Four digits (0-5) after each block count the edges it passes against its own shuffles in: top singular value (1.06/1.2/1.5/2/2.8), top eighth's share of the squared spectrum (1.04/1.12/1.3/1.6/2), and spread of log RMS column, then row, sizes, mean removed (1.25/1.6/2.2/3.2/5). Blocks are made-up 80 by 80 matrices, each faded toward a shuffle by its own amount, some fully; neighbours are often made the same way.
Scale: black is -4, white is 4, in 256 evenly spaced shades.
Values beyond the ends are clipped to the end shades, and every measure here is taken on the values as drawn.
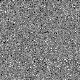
0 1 1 1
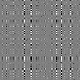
5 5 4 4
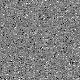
3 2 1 1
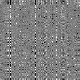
5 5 3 2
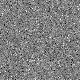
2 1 0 0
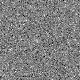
3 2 0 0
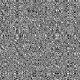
4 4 2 2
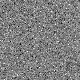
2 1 0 0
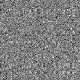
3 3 1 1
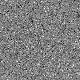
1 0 0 0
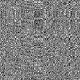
4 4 2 2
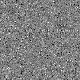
3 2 0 0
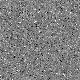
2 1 0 0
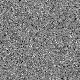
2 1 0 0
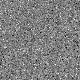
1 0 0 0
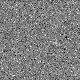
0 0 0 0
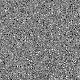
3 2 0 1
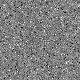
0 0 0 0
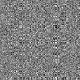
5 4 3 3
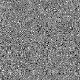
4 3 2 2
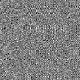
4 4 2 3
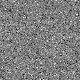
1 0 0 0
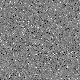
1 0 0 0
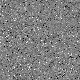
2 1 0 0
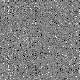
3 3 2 1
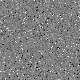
0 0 0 0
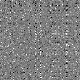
4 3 2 1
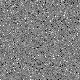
3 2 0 0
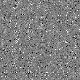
3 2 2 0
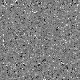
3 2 0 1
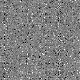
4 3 2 1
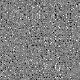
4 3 2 1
